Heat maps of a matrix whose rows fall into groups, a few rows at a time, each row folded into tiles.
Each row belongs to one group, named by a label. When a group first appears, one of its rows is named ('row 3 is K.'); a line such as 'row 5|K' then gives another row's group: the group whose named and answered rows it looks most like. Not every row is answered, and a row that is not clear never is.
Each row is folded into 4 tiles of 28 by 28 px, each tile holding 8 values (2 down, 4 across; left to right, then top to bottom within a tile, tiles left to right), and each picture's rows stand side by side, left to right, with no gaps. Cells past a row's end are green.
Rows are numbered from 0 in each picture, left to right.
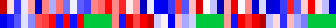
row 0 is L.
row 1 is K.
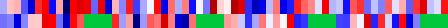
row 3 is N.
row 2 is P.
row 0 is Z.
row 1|Z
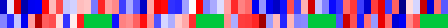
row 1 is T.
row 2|K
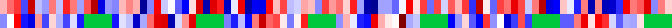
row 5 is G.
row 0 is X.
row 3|P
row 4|X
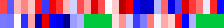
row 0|N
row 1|P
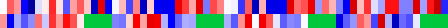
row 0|P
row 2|G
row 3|N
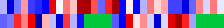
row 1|T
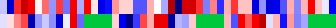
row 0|X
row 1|Z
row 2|K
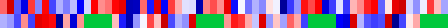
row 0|L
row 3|X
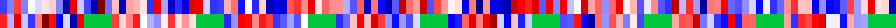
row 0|Z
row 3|G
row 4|G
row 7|K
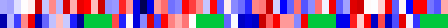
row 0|N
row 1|P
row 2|L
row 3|N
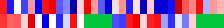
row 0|T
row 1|G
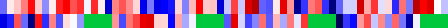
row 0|X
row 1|K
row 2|X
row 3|N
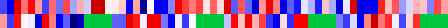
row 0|N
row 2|T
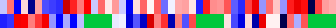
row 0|G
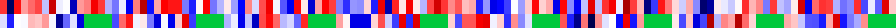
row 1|X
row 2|L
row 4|K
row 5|L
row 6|P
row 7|Z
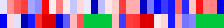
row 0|Z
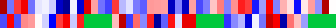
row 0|T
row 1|T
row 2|Z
